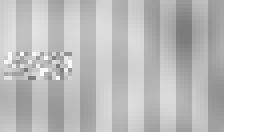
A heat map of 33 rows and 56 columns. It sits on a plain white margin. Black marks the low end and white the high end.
Odd patch: rougher, in the middle left. Ninth with the lowest average: top right. Stripes: upright, repeating 7 times. Average level on the scale: 70%. Roughest part: middle left.
